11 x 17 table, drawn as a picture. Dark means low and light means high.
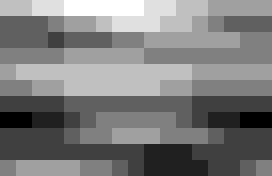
Grain: streaks across. Ninth with the highest average: top middle. Average level on the scale: 50%.
